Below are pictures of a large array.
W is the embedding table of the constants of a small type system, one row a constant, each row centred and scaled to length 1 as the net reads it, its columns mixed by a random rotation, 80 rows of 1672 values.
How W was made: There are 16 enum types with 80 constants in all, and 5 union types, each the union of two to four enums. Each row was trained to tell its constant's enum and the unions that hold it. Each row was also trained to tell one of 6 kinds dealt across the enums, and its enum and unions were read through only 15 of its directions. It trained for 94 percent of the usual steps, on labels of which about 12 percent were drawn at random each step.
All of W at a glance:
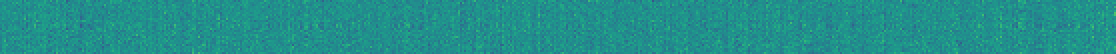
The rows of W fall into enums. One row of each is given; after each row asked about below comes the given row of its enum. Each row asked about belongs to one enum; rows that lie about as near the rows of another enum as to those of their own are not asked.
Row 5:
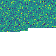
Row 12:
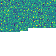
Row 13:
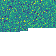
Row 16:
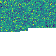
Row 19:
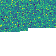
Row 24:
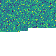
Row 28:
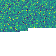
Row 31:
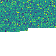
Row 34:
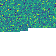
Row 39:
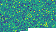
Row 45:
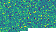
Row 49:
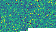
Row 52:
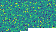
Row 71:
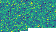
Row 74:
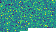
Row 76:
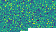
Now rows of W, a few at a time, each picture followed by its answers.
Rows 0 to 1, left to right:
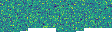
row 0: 34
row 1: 12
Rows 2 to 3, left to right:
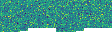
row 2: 34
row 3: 24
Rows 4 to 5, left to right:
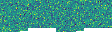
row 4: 12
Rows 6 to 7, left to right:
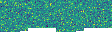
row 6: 16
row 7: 52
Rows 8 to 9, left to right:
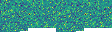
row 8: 34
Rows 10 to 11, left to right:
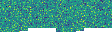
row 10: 31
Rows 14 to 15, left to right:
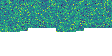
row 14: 71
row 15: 74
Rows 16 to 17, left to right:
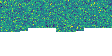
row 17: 19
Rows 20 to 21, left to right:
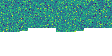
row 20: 74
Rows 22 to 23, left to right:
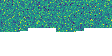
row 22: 12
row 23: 34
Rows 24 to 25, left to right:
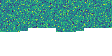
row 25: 74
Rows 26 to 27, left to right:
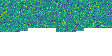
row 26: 39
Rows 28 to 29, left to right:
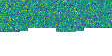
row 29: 5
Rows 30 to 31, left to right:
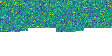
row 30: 16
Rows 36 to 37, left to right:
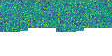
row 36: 52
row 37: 31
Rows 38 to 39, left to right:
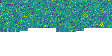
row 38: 74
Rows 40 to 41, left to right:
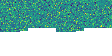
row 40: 52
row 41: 34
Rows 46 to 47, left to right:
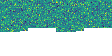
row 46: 16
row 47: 16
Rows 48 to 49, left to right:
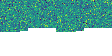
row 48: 52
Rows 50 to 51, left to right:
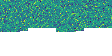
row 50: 13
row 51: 12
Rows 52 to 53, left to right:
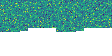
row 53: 31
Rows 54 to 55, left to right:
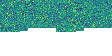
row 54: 24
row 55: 5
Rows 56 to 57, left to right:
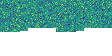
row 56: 5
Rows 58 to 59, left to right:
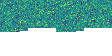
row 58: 12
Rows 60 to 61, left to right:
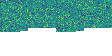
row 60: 52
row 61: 24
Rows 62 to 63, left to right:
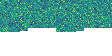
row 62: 71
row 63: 5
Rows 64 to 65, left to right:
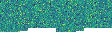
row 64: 24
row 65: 31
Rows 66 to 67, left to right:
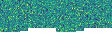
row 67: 12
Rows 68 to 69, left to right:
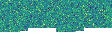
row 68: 19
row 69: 34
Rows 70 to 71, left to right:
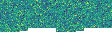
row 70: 71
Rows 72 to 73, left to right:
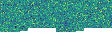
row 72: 5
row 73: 71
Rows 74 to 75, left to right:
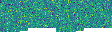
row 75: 74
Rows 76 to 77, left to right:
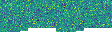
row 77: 74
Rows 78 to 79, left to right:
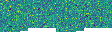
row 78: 5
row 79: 28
